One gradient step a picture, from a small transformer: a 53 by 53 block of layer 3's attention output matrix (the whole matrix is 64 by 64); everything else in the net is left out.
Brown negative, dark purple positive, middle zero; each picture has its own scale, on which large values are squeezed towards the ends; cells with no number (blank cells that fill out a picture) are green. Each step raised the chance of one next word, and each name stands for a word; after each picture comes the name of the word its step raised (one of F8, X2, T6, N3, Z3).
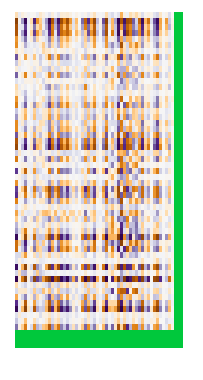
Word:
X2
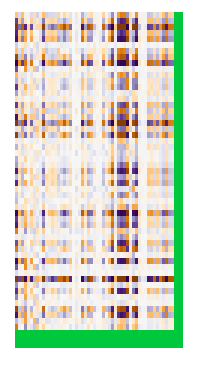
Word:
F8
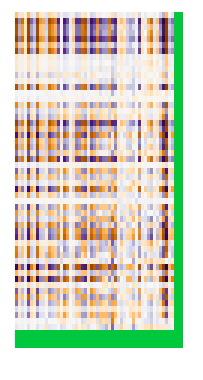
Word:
X2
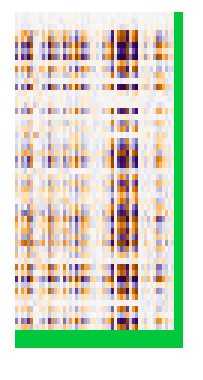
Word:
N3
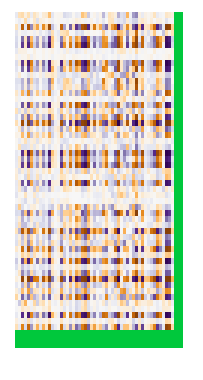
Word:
F8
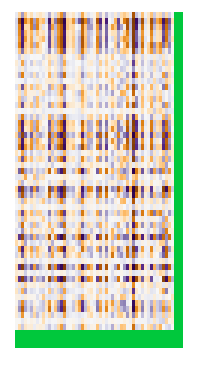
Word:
X2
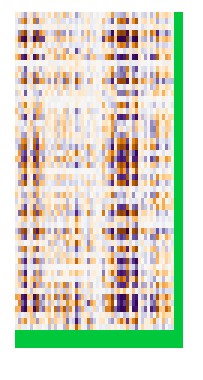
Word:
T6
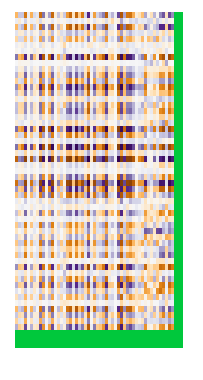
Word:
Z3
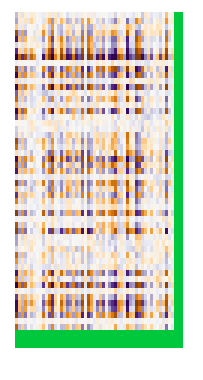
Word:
T6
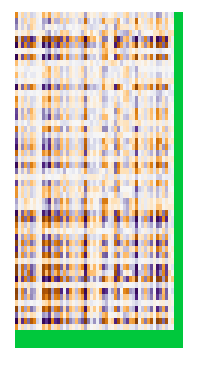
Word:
N3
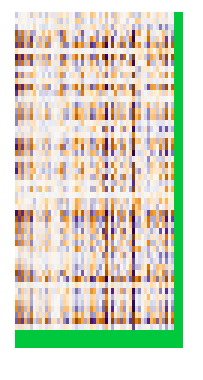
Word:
N3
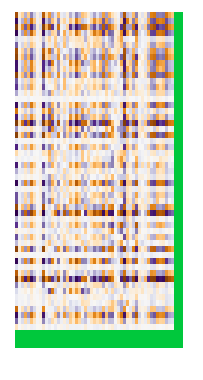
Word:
F8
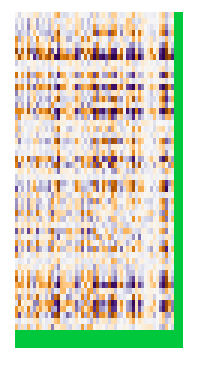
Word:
T6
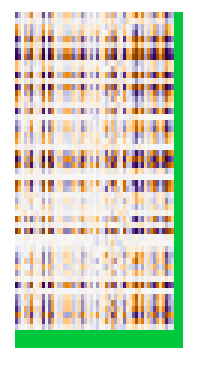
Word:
T6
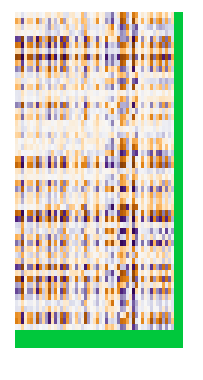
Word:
N3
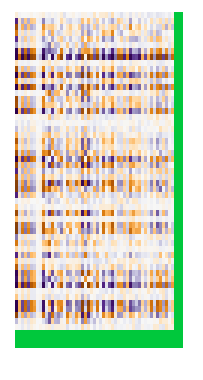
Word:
T6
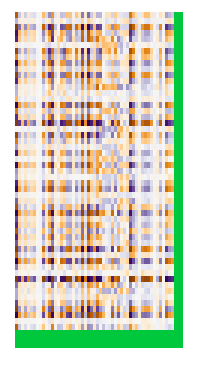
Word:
F8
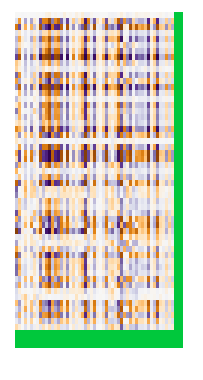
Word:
Z3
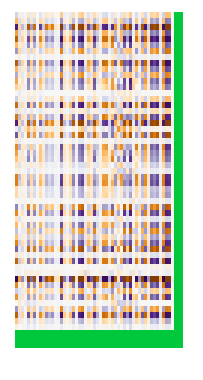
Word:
F8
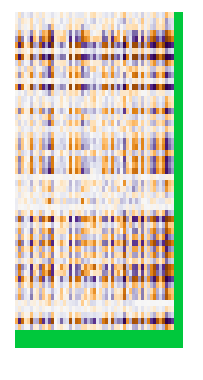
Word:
N3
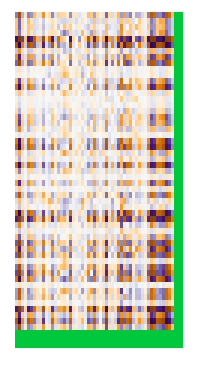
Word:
N3
